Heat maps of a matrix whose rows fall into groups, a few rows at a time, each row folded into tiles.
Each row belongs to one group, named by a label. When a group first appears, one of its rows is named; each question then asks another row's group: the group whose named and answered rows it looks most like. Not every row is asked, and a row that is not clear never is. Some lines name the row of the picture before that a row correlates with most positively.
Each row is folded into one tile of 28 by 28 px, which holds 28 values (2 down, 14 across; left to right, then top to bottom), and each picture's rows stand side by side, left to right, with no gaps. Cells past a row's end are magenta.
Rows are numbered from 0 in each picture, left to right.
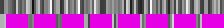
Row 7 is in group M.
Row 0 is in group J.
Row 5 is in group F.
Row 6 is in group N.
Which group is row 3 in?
F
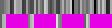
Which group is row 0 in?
N
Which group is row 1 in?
J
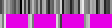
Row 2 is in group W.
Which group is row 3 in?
J
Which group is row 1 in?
J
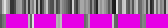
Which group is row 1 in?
J
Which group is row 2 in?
J
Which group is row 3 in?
N
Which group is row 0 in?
N
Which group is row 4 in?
F
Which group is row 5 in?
N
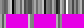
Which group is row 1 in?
F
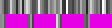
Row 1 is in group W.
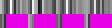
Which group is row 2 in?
W
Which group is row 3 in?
W
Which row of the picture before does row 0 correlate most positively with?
1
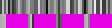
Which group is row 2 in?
F
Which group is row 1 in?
W
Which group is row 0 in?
J
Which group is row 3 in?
J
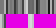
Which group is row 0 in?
W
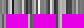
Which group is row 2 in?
N
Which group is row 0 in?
M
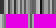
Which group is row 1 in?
M
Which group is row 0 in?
J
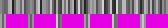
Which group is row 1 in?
M
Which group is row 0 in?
M
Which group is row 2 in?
M
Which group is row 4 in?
F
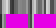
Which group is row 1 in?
N
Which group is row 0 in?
N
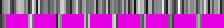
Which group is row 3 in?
M
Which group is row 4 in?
W
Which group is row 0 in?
N
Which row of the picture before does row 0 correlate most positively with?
0
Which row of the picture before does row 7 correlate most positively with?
0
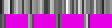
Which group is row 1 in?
F
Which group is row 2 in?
F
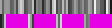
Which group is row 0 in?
N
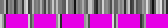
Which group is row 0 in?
W
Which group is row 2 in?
W
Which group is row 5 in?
N
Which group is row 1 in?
F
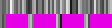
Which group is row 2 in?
F
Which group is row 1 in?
J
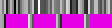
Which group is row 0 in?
W
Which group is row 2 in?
F
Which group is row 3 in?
F
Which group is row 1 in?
W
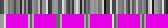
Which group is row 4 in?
F
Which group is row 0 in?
J
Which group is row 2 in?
N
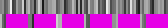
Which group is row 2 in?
J
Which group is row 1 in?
W
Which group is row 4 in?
N
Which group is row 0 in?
M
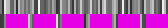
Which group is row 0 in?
N
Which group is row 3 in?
N
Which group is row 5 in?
F
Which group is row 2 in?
F
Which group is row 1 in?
W
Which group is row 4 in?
W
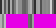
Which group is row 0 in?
J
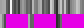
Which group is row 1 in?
F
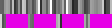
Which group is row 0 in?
F
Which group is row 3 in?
J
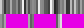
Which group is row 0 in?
M
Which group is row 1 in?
F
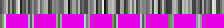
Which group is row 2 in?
M
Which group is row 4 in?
M
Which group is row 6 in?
N
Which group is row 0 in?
J
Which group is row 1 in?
J
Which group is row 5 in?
M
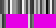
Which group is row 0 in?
F
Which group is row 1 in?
M
